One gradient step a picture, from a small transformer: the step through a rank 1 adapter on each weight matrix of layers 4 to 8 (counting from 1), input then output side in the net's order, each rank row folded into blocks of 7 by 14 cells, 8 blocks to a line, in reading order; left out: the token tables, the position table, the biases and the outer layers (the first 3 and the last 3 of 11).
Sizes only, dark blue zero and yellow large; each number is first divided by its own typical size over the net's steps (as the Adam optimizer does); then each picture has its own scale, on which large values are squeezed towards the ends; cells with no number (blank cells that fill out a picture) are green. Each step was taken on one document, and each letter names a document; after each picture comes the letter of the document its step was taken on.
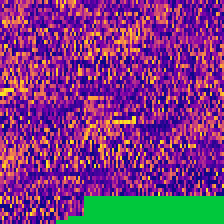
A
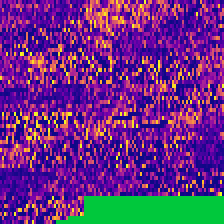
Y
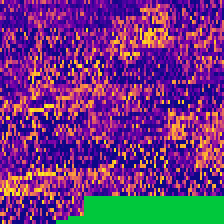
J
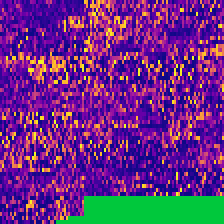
Y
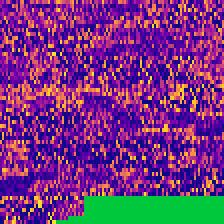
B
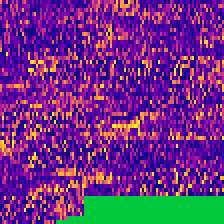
Y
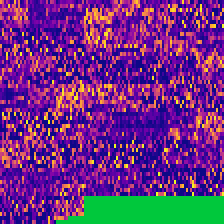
Y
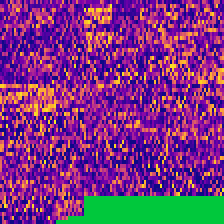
J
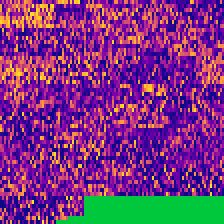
A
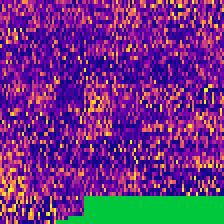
B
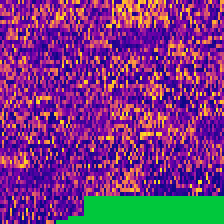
A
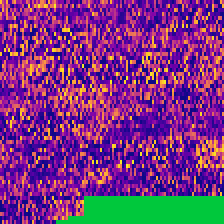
J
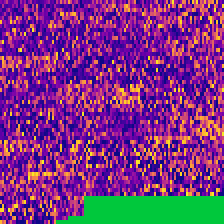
B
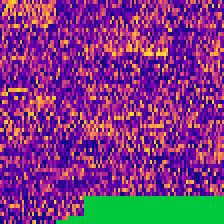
J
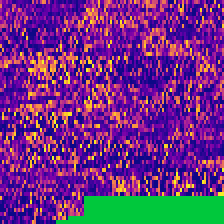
Y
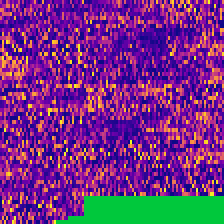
B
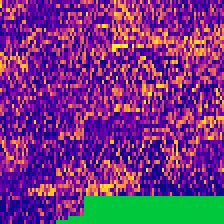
A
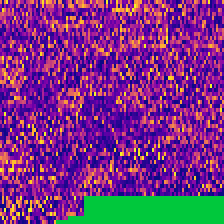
B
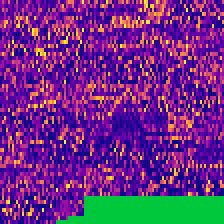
B
